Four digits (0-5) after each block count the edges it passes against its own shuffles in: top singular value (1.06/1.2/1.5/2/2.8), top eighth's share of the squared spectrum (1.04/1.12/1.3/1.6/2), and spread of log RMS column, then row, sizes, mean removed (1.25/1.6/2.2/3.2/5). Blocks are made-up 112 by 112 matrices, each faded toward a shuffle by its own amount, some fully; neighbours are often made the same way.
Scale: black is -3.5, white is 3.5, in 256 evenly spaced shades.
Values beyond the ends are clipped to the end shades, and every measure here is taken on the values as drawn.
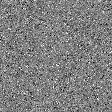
0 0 0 0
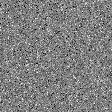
0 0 0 0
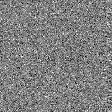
3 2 1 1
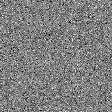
3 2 1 0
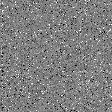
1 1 1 0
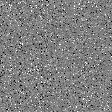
1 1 1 0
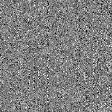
3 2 3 0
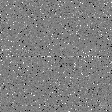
3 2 0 1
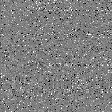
4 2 1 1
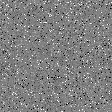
2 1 0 0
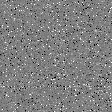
3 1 0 0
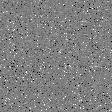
2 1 0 0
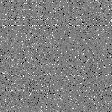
4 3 1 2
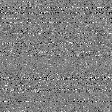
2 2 0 4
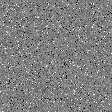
0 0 0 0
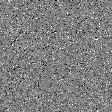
1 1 0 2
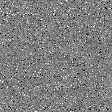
1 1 0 2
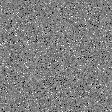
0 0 0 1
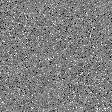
0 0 0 0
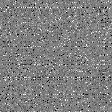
4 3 1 2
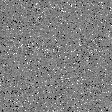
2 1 0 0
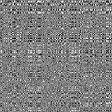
5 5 3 4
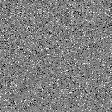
3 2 0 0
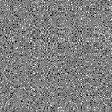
5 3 2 2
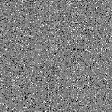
4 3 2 1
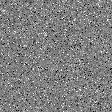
2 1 0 0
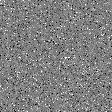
2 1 0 0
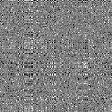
5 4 3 3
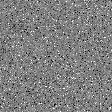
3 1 0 0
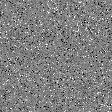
2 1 0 0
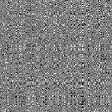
5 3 3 3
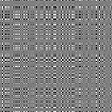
5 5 5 5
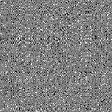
5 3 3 2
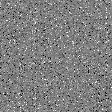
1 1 1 0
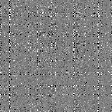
3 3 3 3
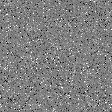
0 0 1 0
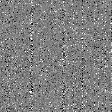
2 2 3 2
